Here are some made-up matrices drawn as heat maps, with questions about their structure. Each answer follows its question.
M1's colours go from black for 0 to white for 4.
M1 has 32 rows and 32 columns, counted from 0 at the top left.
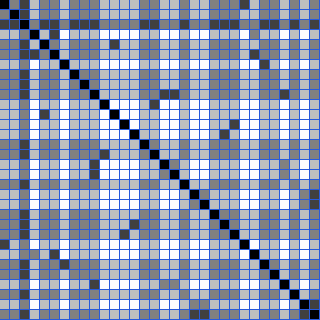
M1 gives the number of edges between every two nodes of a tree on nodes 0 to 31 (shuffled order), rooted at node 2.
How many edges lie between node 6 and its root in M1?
2
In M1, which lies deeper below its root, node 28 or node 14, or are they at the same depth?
node 28
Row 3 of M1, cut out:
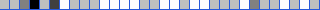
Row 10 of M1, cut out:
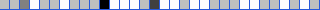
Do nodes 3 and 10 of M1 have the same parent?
no
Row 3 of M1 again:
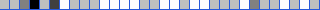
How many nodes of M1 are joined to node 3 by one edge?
1
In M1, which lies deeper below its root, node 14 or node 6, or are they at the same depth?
node 6
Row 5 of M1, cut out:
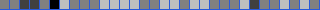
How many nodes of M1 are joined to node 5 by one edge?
3
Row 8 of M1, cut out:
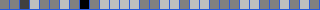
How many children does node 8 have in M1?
0
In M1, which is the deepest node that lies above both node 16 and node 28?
9
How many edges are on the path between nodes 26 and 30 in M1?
3
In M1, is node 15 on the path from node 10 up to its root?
yes
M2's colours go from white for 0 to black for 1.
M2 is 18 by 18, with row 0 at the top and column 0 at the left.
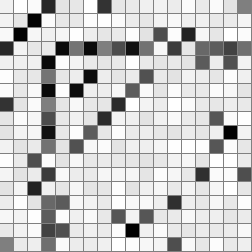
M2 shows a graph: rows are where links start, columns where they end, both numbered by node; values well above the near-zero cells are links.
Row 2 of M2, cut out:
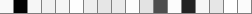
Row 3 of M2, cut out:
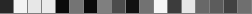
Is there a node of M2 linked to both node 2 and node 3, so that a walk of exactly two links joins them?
no
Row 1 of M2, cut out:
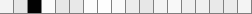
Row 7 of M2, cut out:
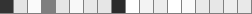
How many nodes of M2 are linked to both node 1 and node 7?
0
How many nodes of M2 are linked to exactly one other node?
3
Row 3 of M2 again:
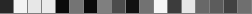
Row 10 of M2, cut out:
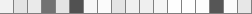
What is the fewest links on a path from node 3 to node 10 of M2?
1
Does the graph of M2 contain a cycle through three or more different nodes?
yes
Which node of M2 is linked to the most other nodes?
node 3
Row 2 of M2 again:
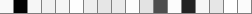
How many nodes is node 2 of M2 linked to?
3
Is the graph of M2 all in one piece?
no
